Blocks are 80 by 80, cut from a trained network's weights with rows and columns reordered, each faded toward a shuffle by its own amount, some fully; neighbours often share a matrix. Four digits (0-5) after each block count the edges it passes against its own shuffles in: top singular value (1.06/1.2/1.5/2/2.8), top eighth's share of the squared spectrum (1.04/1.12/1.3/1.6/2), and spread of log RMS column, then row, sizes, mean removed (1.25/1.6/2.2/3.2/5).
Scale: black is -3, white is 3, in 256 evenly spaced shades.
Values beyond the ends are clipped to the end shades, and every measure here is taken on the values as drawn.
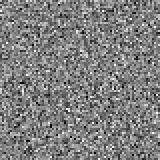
1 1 0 0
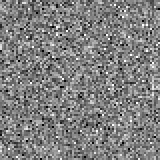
0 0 0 0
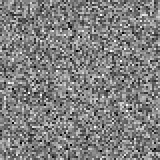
0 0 0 0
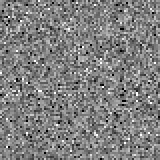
2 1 0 1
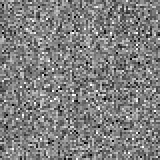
2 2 0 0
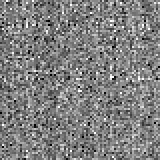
3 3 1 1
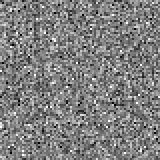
1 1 0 0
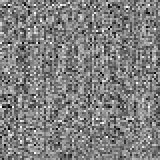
3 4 1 2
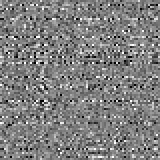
4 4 1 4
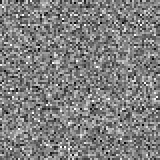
3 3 0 1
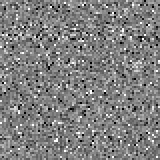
3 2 0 2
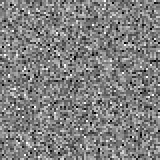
0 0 0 0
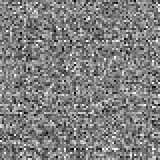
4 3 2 2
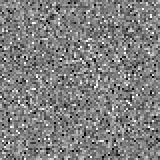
0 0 0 0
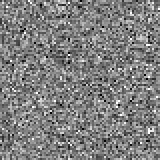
3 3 1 0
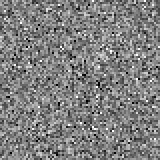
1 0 0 1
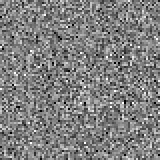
2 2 0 0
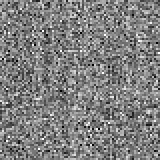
3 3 0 0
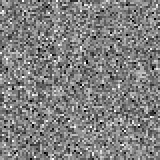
1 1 0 0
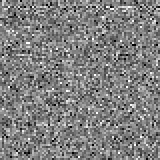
3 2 0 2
